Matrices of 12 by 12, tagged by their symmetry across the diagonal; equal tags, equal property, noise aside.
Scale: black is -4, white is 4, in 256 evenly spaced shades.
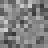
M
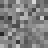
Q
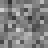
Q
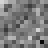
M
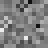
Q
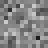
M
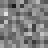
Q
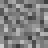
Q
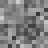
M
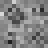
M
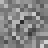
M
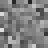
Q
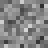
M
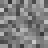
Q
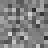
Q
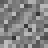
M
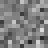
Q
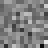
Q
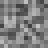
Q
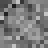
M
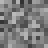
M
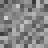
M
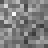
M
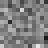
Q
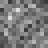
M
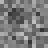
M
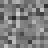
Q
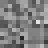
Q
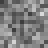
M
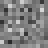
Q
